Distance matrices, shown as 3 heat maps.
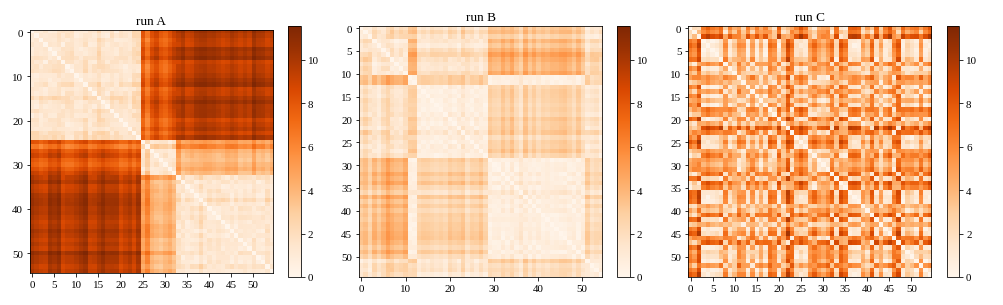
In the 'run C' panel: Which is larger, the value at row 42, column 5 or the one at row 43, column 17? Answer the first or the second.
the second
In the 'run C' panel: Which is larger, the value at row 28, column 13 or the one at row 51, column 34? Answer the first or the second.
the second
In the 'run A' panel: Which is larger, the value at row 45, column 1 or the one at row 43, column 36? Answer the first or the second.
the first
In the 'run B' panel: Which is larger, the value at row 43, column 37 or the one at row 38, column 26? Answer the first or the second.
the second
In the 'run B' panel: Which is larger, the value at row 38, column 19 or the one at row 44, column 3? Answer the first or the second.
the second
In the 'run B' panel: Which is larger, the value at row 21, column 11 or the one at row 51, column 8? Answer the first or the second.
the first
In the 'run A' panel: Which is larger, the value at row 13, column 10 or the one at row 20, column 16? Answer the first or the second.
the second
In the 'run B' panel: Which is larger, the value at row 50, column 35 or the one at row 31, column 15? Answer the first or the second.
the second
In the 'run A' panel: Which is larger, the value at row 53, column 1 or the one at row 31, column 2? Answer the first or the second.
the first
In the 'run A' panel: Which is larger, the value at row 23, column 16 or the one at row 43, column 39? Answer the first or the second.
the first
